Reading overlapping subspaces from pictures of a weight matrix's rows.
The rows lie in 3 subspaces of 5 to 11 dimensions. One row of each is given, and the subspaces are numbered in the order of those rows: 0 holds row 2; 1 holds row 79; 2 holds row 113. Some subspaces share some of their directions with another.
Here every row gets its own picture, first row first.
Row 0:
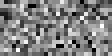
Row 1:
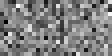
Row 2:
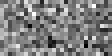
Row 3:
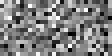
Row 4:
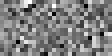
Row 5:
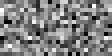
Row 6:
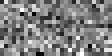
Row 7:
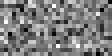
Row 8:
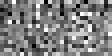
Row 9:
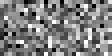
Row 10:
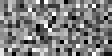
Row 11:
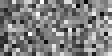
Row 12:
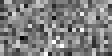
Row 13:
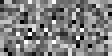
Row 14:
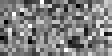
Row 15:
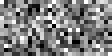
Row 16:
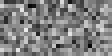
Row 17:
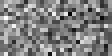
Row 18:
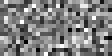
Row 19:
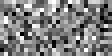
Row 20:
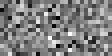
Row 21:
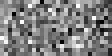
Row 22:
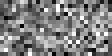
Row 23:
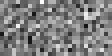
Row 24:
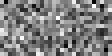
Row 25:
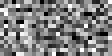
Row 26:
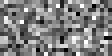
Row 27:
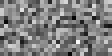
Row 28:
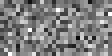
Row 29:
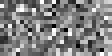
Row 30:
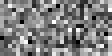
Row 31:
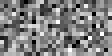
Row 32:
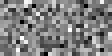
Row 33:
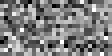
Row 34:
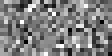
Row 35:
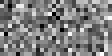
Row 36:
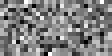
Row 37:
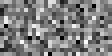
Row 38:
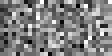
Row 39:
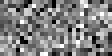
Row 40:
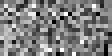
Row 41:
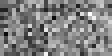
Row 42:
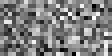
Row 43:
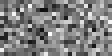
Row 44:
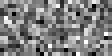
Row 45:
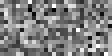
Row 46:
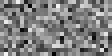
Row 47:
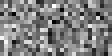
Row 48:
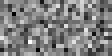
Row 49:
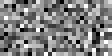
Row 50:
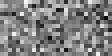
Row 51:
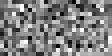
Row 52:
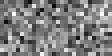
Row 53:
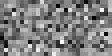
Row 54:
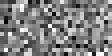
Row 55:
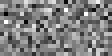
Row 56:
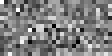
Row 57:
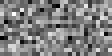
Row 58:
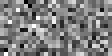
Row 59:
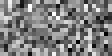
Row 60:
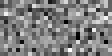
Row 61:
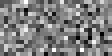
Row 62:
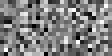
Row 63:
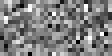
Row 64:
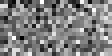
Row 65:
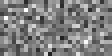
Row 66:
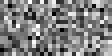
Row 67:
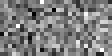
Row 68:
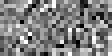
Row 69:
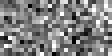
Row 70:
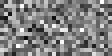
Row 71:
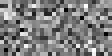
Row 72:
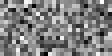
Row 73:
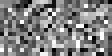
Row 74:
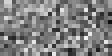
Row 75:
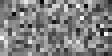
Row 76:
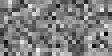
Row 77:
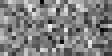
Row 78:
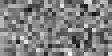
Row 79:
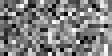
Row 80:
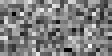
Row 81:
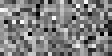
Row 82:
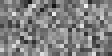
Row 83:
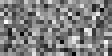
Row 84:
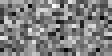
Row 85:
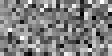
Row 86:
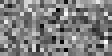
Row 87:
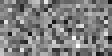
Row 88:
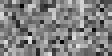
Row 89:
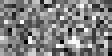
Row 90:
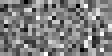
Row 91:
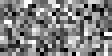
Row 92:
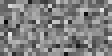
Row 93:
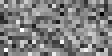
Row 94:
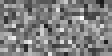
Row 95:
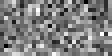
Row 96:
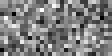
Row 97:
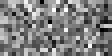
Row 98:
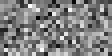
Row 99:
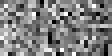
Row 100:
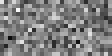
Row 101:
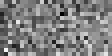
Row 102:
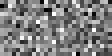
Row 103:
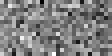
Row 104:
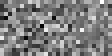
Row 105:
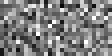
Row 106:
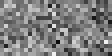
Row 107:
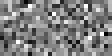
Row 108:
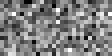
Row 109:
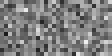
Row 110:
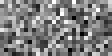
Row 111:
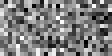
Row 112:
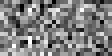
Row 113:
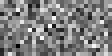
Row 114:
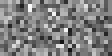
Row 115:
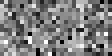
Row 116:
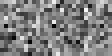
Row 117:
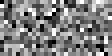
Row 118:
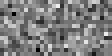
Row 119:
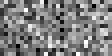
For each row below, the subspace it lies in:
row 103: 0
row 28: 2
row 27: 2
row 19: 0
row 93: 2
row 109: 0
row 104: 2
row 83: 1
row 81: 2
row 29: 0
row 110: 2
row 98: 2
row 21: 2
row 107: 1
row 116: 0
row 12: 2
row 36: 1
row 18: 1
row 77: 0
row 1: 0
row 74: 2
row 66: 0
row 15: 2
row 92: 0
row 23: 0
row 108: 2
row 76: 2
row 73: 0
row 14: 1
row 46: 2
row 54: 0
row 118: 1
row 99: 1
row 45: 0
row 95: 2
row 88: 2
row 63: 2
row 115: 2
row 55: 0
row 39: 1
